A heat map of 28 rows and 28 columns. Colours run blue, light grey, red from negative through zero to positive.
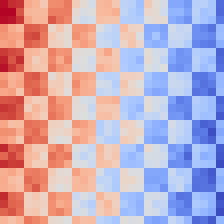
Lone odd cells: none. Average level on the scale: 50%. Grain: checkered. Slope: up to the left.
